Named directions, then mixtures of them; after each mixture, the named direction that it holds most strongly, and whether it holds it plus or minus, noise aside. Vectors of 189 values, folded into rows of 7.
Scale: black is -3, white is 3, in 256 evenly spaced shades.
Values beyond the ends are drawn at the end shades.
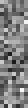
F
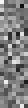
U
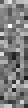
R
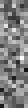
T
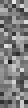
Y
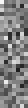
U, plus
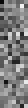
U, minus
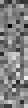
R, minus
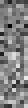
R, minus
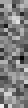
T, minus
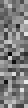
F, plus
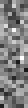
T, plus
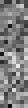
R, minus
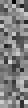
Y, minus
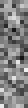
T, minus
